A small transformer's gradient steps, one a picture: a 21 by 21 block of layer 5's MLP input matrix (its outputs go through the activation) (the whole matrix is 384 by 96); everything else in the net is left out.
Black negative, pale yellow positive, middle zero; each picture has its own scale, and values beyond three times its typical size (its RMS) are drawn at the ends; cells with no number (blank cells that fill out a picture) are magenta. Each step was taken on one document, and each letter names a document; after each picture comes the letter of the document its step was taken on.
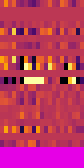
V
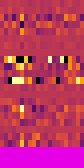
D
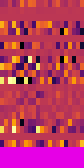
V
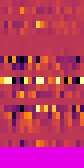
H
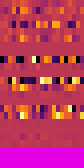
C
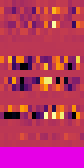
C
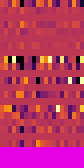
H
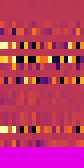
V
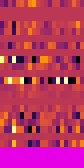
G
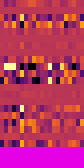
D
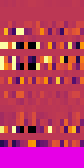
V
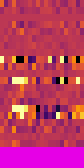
H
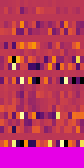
G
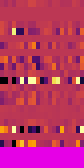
V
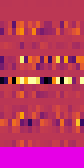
G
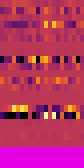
C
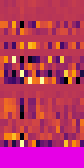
D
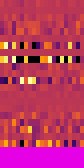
G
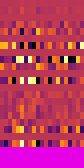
V
